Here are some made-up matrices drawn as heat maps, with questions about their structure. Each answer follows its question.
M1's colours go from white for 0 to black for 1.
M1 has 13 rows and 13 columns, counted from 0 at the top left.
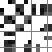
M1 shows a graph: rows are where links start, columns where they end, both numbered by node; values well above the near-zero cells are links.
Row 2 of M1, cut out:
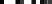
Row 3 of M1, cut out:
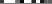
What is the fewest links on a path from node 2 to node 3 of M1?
2
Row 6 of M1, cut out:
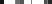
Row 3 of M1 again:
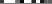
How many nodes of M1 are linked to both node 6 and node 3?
5
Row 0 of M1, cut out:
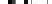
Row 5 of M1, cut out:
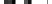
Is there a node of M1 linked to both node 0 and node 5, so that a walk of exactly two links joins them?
yes
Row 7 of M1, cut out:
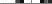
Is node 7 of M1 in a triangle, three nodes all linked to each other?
no
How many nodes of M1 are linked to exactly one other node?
0
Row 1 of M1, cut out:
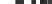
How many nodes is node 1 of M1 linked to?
6
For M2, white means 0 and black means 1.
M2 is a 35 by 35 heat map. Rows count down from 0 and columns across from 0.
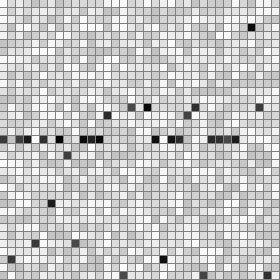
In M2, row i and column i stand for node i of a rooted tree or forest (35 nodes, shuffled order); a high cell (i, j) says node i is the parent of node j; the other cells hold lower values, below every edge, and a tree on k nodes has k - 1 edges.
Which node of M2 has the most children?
17
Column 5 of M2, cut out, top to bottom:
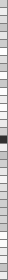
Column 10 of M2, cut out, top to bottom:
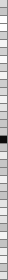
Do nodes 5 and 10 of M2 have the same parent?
yes
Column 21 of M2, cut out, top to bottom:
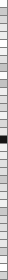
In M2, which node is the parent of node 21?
17
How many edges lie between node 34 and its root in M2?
0
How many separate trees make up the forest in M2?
4
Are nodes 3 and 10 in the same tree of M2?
yes
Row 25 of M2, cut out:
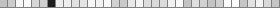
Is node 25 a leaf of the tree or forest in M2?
no
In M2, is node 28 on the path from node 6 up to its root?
no
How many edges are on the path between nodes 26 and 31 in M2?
3
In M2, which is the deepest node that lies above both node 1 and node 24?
13
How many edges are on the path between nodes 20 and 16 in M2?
3
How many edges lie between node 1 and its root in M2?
3
